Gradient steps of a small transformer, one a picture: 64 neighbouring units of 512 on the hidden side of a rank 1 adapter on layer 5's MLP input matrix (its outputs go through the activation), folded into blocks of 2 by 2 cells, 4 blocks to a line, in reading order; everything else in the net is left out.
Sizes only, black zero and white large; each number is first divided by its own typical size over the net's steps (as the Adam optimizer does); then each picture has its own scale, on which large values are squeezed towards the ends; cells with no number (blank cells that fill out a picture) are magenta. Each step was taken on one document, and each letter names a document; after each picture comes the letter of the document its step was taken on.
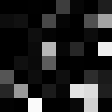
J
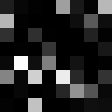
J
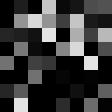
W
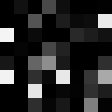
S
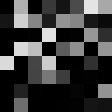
W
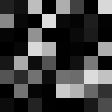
J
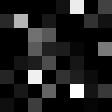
J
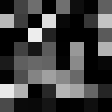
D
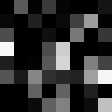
S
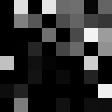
W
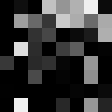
W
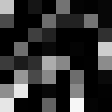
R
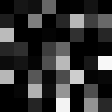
S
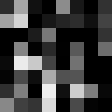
D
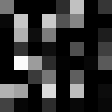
R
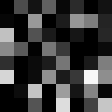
S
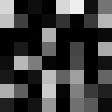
D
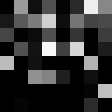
W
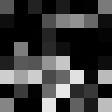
R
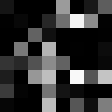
R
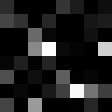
J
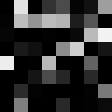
W
